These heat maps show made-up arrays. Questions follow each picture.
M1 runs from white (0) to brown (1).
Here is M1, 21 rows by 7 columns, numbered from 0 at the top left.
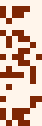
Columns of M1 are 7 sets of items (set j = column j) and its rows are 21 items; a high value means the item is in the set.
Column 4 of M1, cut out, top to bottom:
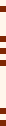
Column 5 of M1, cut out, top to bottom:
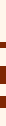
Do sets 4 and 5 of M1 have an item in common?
no
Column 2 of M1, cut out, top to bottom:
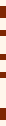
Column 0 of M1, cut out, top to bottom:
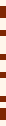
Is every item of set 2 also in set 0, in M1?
yes
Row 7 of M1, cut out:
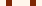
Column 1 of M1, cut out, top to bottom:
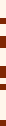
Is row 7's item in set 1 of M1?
yes
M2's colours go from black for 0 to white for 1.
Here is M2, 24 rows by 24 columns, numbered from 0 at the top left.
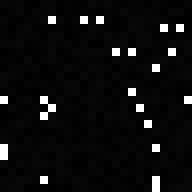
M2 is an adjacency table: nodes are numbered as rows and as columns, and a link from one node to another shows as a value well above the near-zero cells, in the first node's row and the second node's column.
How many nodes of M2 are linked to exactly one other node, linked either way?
7
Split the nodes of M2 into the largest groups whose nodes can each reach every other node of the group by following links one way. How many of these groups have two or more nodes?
0
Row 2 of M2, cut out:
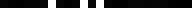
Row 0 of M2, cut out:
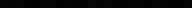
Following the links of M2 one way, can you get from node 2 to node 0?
yes
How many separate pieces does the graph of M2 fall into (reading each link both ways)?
5
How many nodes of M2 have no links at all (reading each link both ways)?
4
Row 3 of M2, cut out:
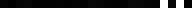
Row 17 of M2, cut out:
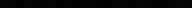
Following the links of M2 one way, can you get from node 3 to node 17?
no
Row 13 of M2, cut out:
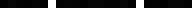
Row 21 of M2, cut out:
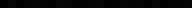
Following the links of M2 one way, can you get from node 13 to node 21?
yes
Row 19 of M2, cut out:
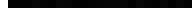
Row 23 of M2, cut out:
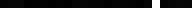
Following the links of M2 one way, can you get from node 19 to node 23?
no
